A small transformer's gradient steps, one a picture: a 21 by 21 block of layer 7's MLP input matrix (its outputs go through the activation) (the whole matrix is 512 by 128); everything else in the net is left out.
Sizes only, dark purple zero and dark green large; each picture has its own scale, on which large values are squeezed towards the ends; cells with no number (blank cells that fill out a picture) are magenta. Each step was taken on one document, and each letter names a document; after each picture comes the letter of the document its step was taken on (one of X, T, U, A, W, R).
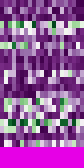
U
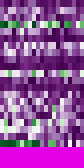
U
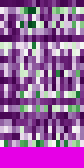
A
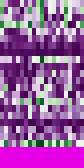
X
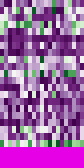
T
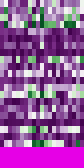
T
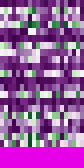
A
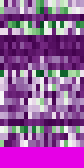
X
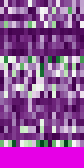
T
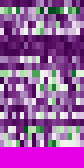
X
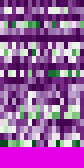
A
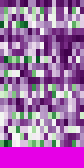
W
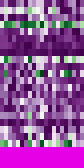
T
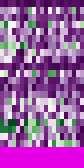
U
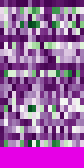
A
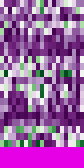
W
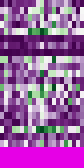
X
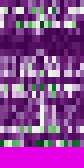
T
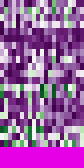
W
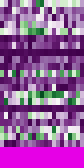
X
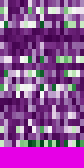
T
